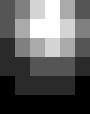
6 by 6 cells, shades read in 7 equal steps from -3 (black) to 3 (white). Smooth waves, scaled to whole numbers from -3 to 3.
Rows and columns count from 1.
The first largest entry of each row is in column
4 3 4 3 2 1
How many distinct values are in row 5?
2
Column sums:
-12 -6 0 2 -2 -10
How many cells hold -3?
8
